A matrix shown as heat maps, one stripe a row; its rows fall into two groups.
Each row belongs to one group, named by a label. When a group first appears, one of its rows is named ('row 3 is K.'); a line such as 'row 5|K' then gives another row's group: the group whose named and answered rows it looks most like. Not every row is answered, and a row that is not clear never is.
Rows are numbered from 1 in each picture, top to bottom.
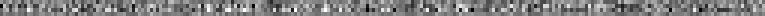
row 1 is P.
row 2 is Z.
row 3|Z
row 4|Z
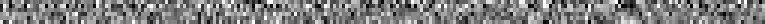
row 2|Z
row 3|Z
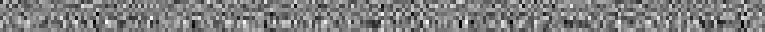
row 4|P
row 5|Z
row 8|P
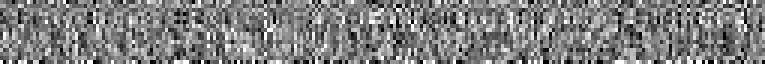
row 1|Z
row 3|P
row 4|Z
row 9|Z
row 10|Z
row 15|P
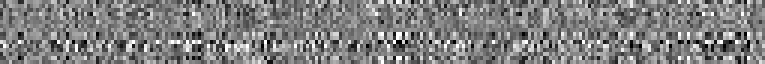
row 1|P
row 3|Z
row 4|Z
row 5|Z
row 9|P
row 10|P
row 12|Z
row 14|Z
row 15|P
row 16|P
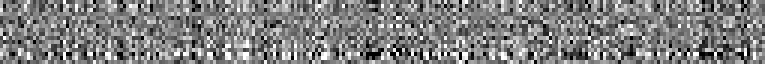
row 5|P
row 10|Z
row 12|Z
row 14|Z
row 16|Z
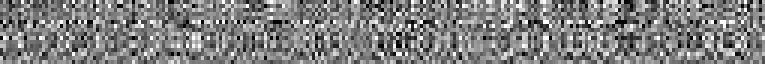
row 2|Z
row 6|Z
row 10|Z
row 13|Z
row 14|P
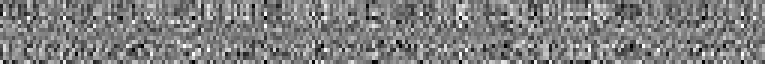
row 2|Z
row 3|Z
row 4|Z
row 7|Z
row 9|P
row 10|Z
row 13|Z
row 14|Z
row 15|Z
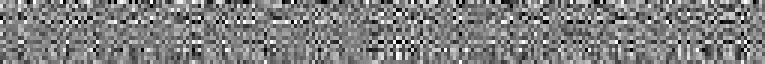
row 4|P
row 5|Z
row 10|P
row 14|P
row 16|Z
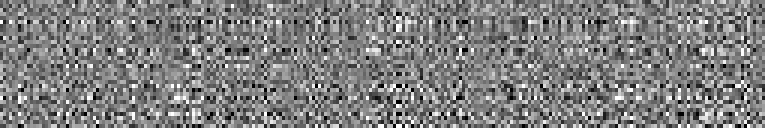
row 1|Z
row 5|P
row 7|P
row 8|P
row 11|P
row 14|Z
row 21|Z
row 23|P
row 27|P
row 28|Z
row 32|P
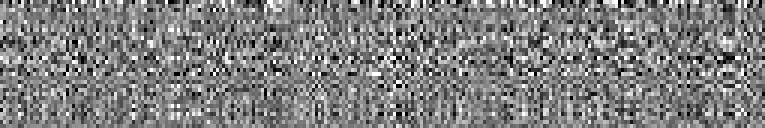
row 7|P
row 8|P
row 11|Z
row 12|Z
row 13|P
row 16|Z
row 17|P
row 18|Z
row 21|P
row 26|Z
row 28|Z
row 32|P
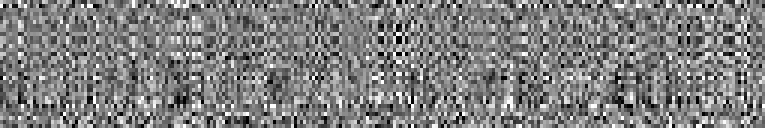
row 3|P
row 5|Z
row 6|Z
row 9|P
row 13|P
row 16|P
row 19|P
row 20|Z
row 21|P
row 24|P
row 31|Z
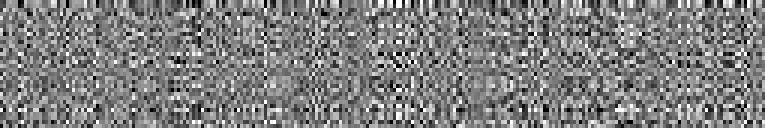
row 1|P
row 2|P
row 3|Z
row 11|P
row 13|Z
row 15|P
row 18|P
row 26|Z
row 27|P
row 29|P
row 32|Z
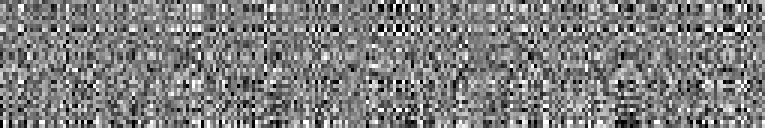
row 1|P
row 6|P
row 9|P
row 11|Z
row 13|P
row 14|Z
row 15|Z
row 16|P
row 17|Z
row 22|Z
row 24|P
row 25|Z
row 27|Z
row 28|P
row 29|Z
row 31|Z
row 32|Z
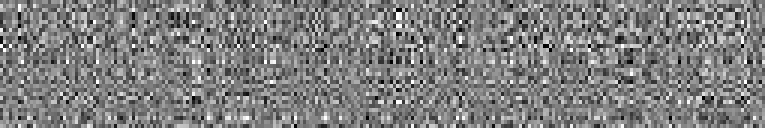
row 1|Z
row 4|P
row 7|P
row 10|Z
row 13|Z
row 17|Z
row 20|Z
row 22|P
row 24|Z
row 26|P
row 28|Z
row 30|Z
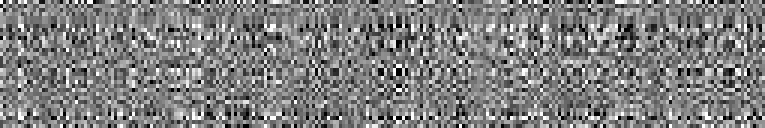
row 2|Z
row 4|P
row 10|Z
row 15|Z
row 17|P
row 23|P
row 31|P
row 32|Z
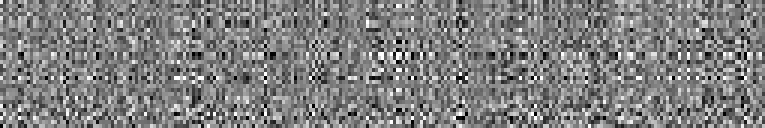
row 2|P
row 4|Z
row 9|P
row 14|P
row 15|P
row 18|P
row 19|Z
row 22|Z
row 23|P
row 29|Z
